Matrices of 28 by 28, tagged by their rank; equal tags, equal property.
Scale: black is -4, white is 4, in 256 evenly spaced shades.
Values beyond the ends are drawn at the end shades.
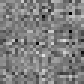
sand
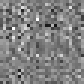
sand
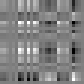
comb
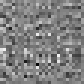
sand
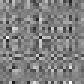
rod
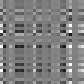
comb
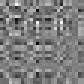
rod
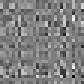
rod
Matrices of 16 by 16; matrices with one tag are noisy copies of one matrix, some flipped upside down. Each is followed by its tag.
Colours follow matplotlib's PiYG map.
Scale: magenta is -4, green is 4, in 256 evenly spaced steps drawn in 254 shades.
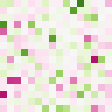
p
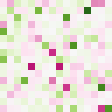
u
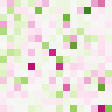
u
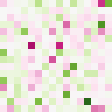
u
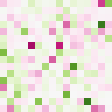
u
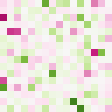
p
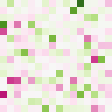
p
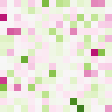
p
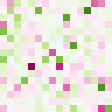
u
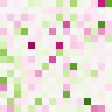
u
